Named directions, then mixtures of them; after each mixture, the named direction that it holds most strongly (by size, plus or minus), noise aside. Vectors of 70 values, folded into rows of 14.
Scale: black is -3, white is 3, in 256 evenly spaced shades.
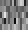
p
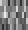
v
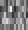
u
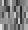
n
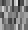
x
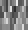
u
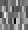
x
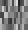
x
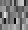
p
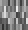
v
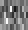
u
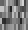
u
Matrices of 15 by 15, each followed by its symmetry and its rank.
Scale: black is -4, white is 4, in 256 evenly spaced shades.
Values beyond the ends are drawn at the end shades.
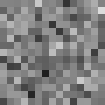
neither, full rank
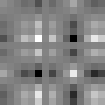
symmetric, rank one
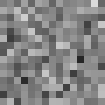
neither, full rank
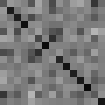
symmetric, full rank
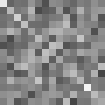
symmetric, full rank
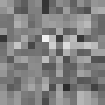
neither, rank three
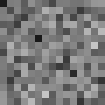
symmetric, full rank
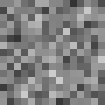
neither, full rank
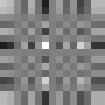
symmetric, rank one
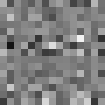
neither, rank three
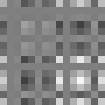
symmetric, rank one
